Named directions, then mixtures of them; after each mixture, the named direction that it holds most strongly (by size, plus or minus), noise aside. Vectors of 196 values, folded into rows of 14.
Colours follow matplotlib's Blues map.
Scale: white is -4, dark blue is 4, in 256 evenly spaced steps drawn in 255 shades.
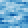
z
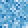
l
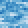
z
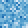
l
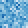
l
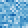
l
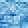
z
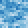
z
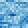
z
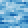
z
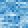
z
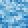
z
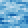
z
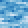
z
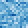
l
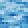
z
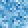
l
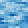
z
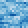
z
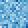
l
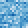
l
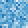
l
